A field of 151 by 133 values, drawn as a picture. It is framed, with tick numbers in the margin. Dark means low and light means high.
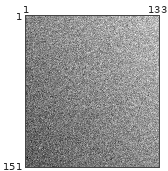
Odd rows or columns: none. Grain: fine. Ninth with the highest average: top right. Mirror symmetry: none. Ninth with the lowest average: bottom left. Stripes: none. Slope: up to the top right.
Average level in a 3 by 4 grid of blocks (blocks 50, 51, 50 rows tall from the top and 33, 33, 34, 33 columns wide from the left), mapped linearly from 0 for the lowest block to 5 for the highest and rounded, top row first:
2345 / 1234 / 0123
